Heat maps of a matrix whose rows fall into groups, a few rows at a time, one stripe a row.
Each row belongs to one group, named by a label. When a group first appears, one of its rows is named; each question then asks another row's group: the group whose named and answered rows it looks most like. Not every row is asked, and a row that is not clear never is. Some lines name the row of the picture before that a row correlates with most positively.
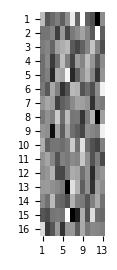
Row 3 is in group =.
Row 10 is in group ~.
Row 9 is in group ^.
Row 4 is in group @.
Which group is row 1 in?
~
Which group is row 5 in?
@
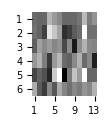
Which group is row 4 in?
=
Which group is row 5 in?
@
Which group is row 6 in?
^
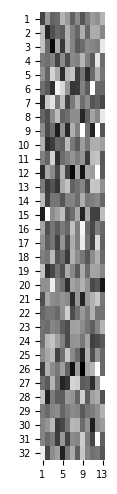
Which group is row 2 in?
^
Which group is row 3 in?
^
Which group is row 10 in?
^
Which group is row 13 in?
^
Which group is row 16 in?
~
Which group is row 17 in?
~
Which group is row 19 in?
^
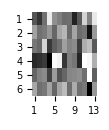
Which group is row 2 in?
~
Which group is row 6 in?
~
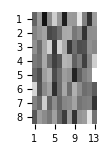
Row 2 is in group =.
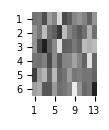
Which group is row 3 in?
^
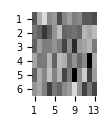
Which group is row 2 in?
^
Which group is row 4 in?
~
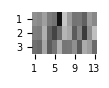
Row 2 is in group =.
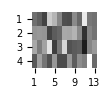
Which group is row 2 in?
=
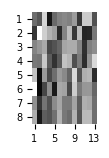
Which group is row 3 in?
=
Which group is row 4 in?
=
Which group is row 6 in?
^
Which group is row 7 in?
^
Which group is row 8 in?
^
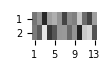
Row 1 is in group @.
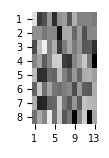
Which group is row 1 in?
^
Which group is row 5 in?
^
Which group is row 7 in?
^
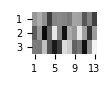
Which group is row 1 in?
=
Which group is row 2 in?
@
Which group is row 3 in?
=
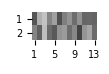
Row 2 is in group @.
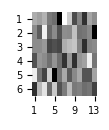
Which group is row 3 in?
=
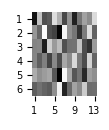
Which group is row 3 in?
@
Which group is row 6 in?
@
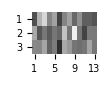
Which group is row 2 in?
~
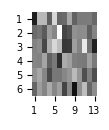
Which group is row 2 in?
@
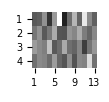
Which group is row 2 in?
@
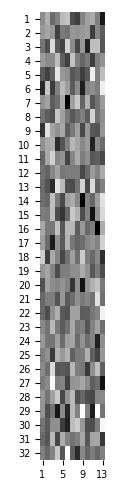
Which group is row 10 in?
=
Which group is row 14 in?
=
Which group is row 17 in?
^
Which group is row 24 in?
~
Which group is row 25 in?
@
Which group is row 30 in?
=
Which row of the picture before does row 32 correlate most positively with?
1
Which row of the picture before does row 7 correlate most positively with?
2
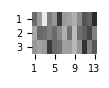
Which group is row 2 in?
~
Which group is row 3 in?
=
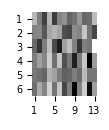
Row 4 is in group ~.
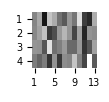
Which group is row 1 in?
@
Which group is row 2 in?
=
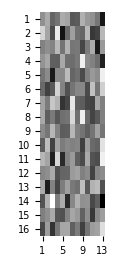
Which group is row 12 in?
=
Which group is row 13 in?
^
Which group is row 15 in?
=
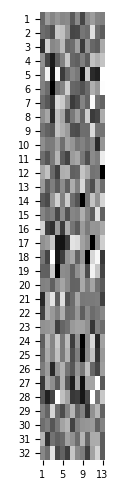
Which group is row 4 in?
^
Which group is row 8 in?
@
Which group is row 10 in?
~
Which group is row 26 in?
@
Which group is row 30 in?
@
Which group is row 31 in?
^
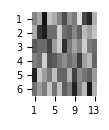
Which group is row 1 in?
@
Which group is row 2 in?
^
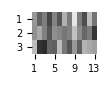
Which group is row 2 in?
=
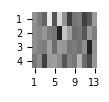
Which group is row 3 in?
~
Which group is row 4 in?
@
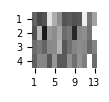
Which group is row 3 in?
@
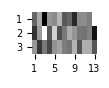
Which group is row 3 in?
^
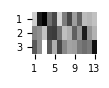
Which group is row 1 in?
^
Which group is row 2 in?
=
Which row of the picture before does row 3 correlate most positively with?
2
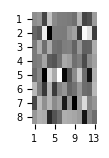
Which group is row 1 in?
@
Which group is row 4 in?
=
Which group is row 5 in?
@
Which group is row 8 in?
=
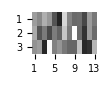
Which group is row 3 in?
@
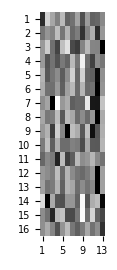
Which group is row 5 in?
~
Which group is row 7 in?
@
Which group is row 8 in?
~
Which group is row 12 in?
~
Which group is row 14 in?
^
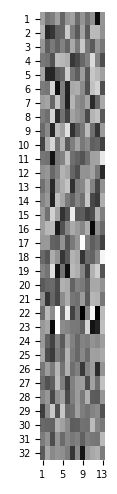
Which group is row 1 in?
~
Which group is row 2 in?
^
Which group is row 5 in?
^
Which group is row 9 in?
@
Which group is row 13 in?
@
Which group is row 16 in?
=
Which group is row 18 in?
=
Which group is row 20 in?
^
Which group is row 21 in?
^
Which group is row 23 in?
@
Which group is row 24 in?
^
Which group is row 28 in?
@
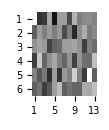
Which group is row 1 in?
^
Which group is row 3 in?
=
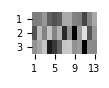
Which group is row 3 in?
=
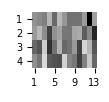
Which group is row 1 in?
~
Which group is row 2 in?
=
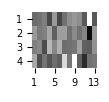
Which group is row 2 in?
~
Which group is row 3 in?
@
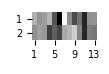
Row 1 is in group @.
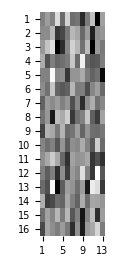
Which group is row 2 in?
=
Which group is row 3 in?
=
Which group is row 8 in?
@
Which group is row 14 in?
^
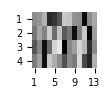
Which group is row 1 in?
=
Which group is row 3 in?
@
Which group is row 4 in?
@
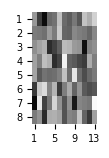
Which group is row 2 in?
@
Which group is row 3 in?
=
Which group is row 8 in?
@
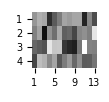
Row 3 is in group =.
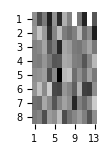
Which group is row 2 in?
=
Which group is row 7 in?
=
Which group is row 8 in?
@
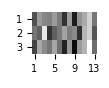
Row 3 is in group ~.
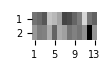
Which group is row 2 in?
~
